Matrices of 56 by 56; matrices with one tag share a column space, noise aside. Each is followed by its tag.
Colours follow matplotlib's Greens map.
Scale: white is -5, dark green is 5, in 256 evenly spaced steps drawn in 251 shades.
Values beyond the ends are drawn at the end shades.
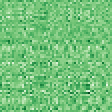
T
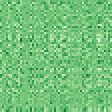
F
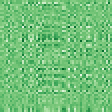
F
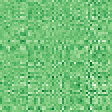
T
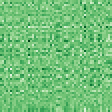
F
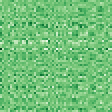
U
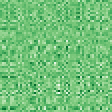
T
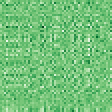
F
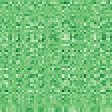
F
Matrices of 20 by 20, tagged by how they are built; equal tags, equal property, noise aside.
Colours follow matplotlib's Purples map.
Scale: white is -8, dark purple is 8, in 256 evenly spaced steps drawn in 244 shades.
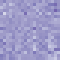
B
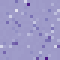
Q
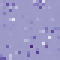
Q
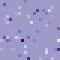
Q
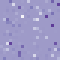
Q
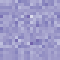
B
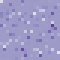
Q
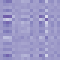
B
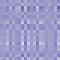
B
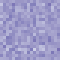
B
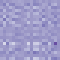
B
